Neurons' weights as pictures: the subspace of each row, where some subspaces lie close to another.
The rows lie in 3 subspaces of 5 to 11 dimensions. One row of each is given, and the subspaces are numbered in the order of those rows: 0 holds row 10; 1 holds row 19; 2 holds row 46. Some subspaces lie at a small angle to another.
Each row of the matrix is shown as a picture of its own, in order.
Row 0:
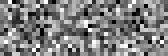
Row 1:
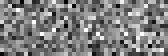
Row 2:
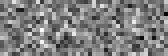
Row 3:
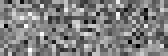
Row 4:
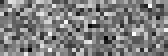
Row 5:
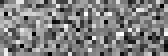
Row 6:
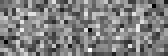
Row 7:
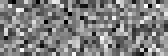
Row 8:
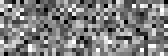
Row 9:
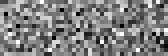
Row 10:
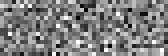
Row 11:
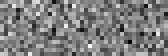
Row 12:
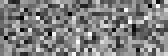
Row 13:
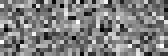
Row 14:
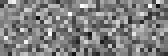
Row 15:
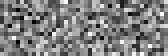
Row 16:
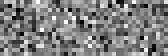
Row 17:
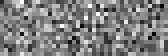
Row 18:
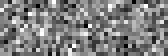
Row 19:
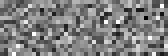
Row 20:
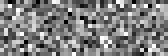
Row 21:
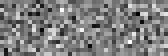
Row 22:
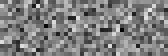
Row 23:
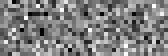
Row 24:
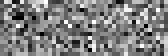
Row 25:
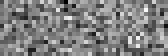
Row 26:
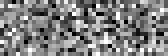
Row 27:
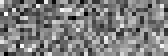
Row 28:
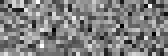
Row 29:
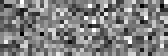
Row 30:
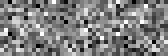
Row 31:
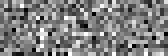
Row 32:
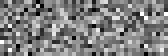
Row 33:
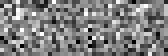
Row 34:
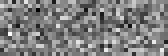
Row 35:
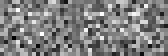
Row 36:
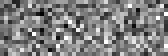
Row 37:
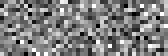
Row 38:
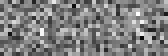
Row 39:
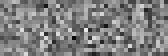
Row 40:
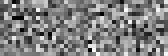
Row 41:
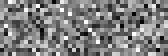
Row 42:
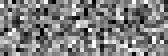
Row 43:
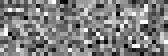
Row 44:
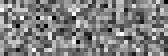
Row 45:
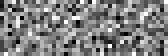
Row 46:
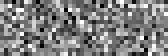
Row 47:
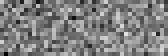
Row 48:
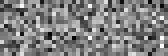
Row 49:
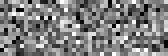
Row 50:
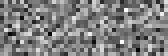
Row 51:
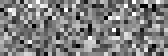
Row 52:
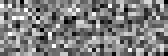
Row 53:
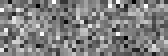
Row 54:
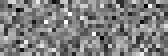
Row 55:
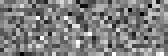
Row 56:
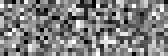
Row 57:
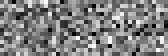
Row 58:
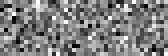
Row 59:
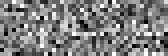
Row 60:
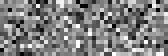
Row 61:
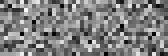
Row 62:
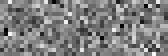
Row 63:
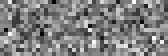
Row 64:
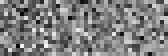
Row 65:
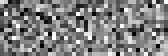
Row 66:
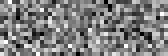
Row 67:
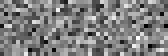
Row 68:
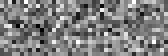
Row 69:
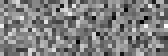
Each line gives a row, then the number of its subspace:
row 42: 2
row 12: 2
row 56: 2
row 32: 1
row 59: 0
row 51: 0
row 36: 1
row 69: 2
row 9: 1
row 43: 0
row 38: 1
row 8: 1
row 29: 1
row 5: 1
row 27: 1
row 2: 1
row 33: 1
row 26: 0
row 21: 1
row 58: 0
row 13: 1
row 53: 0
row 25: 0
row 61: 1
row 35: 2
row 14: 2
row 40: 0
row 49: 0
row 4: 1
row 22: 1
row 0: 2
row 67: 2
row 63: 2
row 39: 1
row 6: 1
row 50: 2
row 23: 0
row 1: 1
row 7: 2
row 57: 0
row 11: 1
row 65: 1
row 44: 1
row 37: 2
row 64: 1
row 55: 0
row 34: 0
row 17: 1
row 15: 2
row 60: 0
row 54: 2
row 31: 0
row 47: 1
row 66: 1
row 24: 0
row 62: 0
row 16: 2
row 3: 0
